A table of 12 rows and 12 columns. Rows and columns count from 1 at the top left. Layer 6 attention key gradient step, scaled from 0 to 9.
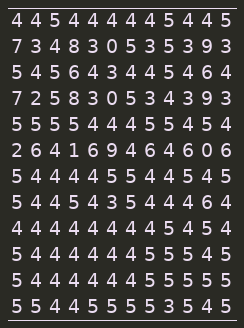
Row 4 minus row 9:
3 -2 1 4 -1 -4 1 -1 -1 -1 4 -1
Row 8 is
5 4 4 5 4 3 5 4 4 4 6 4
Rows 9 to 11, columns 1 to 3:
4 4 4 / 5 4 4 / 5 4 4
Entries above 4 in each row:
3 5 5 5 7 6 5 4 2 5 6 8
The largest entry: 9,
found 3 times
